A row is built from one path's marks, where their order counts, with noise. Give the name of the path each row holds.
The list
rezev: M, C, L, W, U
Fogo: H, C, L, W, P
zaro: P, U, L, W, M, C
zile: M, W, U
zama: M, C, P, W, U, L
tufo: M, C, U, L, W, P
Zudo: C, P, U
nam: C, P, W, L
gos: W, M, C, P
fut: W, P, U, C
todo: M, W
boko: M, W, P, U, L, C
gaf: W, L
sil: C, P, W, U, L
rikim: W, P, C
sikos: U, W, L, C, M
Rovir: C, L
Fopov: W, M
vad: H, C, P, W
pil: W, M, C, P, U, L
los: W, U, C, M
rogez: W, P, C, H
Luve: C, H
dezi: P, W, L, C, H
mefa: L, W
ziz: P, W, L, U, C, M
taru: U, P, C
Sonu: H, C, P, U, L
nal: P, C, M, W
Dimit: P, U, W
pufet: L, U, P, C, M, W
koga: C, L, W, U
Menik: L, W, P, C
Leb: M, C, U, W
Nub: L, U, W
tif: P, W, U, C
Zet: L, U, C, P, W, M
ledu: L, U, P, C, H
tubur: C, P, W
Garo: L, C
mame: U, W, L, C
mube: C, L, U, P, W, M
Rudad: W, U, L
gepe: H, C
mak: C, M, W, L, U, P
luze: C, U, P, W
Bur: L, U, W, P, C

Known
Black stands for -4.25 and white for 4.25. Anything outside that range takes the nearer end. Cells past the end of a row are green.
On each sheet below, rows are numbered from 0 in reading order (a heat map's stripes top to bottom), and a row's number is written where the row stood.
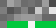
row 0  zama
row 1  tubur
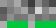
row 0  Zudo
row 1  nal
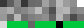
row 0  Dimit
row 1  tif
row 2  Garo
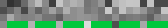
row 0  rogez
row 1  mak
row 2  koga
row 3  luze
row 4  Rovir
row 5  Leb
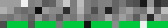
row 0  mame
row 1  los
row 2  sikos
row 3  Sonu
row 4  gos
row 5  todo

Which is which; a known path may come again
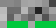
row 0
Nub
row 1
mube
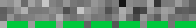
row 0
Zudo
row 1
sil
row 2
pufet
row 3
zaro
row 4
rikim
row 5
Luve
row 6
boko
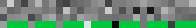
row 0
tufo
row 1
rezev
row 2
vad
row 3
luze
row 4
Sonu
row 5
Zet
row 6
taru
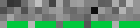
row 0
rogez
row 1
mak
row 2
Bur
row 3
los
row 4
nam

